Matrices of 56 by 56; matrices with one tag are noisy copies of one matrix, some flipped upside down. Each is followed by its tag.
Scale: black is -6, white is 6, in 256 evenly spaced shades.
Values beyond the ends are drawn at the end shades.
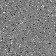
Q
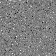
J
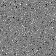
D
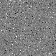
J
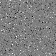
J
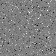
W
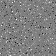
J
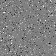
Q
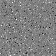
J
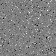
W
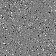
Q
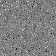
D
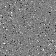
Q
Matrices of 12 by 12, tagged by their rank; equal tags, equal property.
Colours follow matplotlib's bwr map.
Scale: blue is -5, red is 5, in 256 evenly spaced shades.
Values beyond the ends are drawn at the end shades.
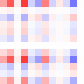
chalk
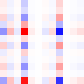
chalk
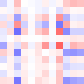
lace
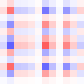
chalk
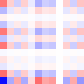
chalk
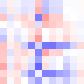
lace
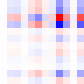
chalk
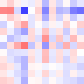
lace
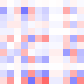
lace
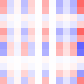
chalk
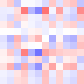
lace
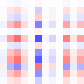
chalk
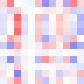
lace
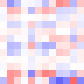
lace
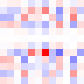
lace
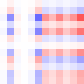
chalk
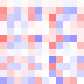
lace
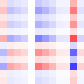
chalk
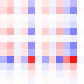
chalk
